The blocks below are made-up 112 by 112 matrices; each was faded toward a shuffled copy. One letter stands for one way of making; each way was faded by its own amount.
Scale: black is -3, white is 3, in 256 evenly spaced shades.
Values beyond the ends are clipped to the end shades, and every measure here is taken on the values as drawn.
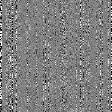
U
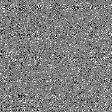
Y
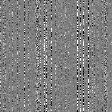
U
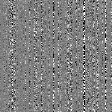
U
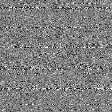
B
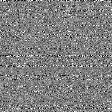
B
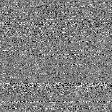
B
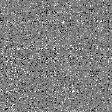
Y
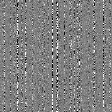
U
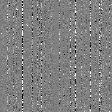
U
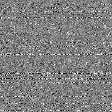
B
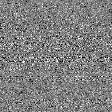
B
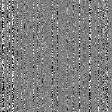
U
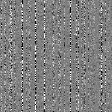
U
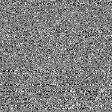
B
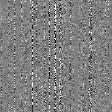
U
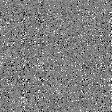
Y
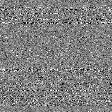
B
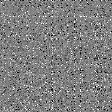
Y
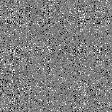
Y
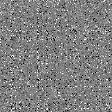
Y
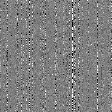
U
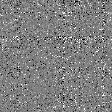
Y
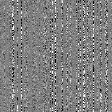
U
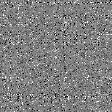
Y
